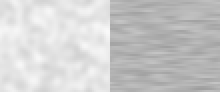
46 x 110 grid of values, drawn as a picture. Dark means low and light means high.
The table splits into one row of 2 panels. Panel 1,1: very high, blotchy, faint in contrast. Panel 1,2: high, streaked across, faint in contrast.
